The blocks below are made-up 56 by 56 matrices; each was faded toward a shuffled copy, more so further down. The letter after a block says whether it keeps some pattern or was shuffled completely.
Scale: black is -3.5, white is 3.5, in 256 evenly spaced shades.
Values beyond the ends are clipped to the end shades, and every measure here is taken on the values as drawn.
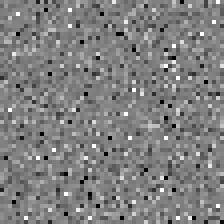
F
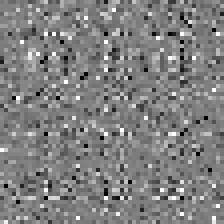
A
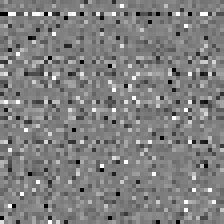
A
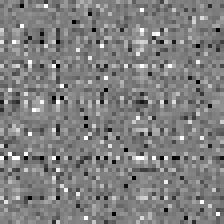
A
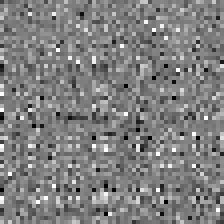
A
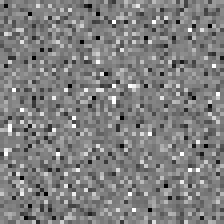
F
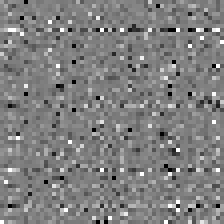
A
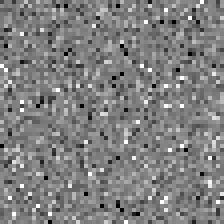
F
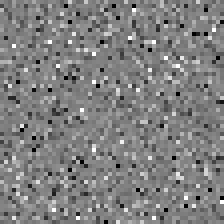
F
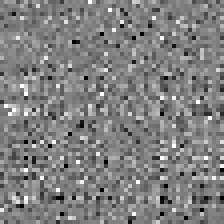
A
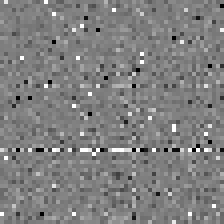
A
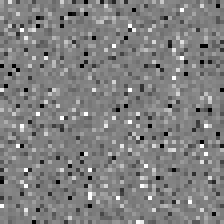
F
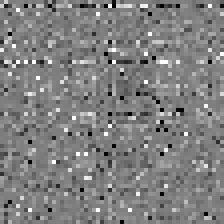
A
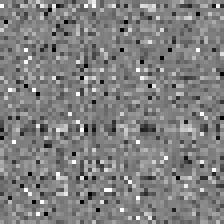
A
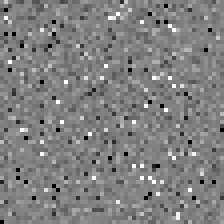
F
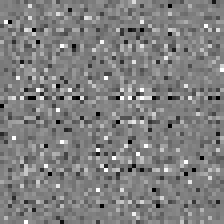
A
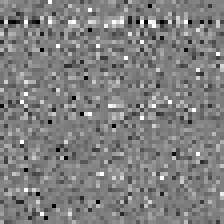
A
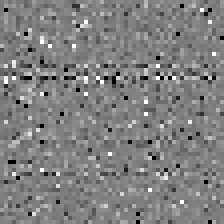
A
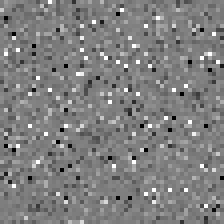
F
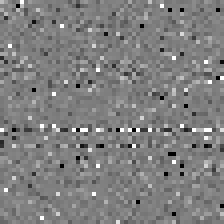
A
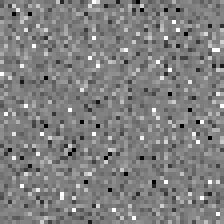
F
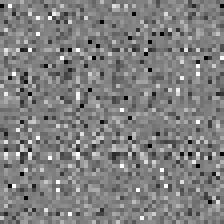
A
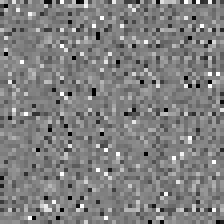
A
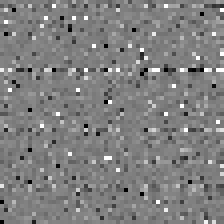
A
